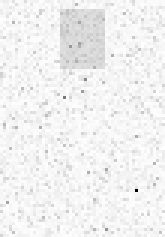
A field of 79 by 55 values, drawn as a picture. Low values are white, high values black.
Odd patch: higher, in the top middle. Histogram: skewed, a long tail of high values. Stripes: none. Ninth with the highest average: top middle.
